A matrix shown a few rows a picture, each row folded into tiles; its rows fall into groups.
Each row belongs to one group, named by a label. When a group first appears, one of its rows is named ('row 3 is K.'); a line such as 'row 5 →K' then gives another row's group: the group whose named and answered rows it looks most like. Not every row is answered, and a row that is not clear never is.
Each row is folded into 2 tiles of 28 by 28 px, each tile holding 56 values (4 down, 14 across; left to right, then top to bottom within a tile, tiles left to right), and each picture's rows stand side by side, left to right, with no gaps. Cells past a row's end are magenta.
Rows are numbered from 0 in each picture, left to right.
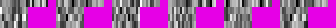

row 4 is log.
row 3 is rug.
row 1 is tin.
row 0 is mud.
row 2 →log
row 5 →tin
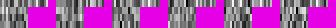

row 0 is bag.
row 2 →bag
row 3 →log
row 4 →bag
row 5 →bag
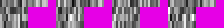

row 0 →tin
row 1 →tin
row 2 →log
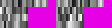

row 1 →tin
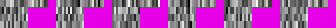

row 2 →bag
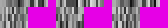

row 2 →rug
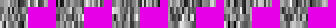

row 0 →rug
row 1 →bag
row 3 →tin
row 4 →mud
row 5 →tin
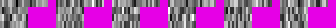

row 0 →tin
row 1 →bag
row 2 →log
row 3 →tin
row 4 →log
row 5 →rug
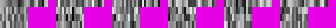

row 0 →rug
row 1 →bag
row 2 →mud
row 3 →log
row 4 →tin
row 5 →log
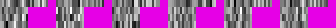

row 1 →rug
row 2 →mud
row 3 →rug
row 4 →mud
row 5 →mud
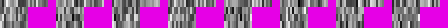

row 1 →log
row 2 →tin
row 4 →log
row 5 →rug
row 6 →mud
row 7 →bag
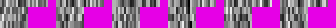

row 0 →log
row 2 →rug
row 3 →mud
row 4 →bag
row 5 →rug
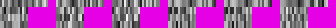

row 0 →tin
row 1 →mud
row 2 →mud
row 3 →log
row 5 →rug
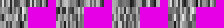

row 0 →mud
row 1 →log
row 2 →rug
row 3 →mud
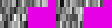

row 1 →bag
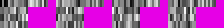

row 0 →bag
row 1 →log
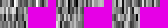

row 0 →bag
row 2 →mud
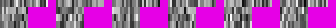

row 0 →bag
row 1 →tin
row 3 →bag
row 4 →log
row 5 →log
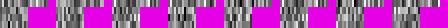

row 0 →bag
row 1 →rug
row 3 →bag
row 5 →rug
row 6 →log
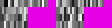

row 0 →bag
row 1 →mud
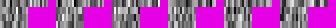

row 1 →log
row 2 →bag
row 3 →rug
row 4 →tin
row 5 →log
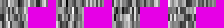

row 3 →log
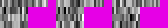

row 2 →bag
